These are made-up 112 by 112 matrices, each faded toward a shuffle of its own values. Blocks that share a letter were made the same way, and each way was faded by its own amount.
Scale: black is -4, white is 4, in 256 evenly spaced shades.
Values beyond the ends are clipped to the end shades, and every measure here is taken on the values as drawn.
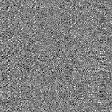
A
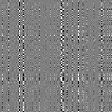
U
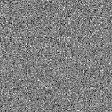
A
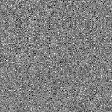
A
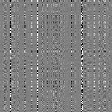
U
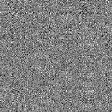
A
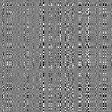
U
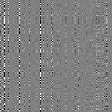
U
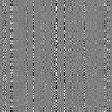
U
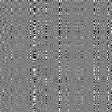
U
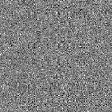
A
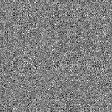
A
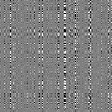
U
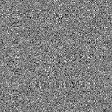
A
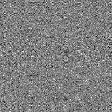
A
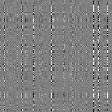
U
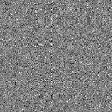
A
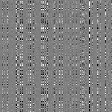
U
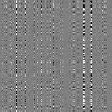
U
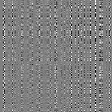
U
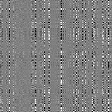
U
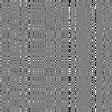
U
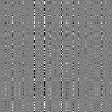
U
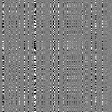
U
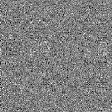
A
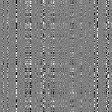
U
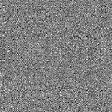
A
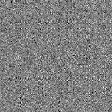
A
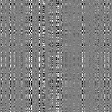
U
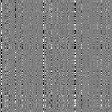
U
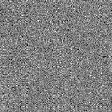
A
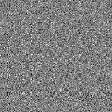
A
